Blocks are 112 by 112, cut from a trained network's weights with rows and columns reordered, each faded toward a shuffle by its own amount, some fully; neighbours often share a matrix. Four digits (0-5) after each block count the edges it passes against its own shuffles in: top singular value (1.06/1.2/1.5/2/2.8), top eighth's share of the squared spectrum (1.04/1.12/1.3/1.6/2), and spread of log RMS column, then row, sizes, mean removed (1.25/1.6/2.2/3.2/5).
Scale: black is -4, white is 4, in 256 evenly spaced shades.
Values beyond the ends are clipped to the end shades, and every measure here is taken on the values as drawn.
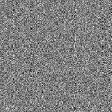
4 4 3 2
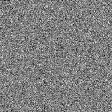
3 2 1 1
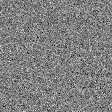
1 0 0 0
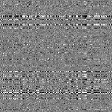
5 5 2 4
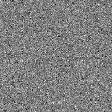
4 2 1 1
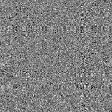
4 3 2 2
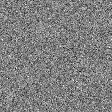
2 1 0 0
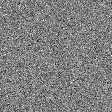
0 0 0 0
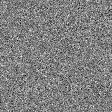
1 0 0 0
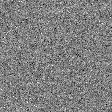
0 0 0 0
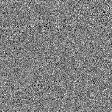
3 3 2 2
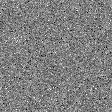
0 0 0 0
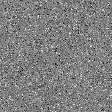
2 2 0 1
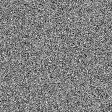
0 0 0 0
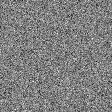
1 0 0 0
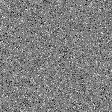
0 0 0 0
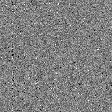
3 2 1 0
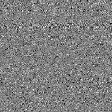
4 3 0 3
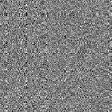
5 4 3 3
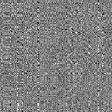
4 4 3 2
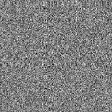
4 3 2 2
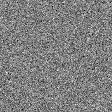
2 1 0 0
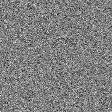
2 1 0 0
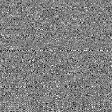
4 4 1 3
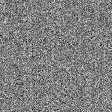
3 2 0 1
